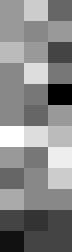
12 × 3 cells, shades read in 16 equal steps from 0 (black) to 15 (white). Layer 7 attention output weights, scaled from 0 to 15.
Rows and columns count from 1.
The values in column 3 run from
0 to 14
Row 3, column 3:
4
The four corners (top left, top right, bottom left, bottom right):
9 6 1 4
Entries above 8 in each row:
2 2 2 1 0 1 3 2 1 1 0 0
